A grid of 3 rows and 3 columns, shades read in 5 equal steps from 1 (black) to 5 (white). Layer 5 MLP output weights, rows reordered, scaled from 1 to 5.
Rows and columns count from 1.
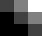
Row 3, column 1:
1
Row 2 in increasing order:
1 2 3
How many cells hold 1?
3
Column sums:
4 6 10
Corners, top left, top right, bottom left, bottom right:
2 5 1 2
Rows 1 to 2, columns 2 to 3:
3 5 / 2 3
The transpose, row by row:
2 1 1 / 3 2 1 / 5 3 2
